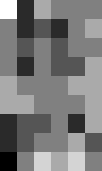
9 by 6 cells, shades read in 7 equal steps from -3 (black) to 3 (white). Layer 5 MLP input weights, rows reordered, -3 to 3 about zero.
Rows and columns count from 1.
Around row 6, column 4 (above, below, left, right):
0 0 0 0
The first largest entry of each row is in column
1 6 1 6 1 1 6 5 3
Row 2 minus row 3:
0 -1 -1 -1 0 1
